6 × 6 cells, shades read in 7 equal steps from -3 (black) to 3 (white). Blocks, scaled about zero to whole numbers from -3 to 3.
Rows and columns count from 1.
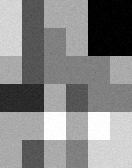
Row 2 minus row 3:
1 0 0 1 -3 -4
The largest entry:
3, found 2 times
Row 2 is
2 -1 0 1 -3 -3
